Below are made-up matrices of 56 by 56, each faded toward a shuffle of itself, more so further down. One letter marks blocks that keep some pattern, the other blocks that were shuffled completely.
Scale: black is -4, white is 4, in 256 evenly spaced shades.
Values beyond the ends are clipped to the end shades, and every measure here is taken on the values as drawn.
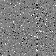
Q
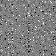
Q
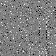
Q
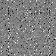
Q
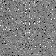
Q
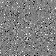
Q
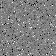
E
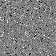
E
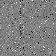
Q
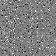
Q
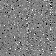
Q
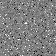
E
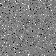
E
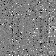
Q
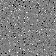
Q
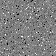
E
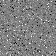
E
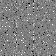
Q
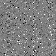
Q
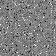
E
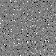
Q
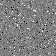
E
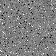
E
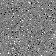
Q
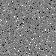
E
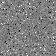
E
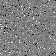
E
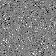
Q
